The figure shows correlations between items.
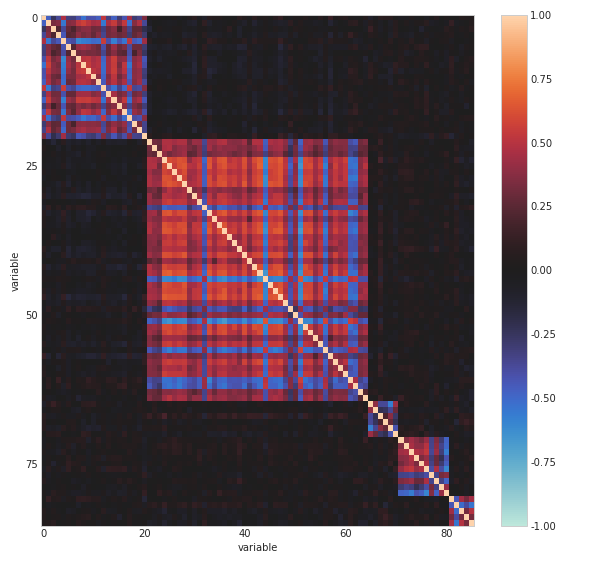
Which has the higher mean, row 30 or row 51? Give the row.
30
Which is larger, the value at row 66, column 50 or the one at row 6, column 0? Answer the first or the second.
the first
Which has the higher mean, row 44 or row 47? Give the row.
47
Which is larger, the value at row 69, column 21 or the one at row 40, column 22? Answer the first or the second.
the second
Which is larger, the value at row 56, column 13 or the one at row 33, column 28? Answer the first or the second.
the second
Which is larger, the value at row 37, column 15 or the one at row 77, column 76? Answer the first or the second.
the first
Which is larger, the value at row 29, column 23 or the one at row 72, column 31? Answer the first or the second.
the first
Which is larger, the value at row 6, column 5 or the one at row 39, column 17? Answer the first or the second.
the first
